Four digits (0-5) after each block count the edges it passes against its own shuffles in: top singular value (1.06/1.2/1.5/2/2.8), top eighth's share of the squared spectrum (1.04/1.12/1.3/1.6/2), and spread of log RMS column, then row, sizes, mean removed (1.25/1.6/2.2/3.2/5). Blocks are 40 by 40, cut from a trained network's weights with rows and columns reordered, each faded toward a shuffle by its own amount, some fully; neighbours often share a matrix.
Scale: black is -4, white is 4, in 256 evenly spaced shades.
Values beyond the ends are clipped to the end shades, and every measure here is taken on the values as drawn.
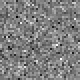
0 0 0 0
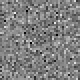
0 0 0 0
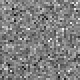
0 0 0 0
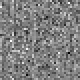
2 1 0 0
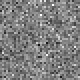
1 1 0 0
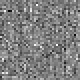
1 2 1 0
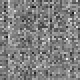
2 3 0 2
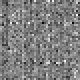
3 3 0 2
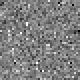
0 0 0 0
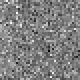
1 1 0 0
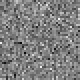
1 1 0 0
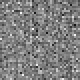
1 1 0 0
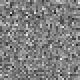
2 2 1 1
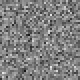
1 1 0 0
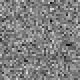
1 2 1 0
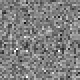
2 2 1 0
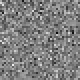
2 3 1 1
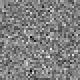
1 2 1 0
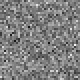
0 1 0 0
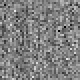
2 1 0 0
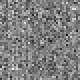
2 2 0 1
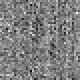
2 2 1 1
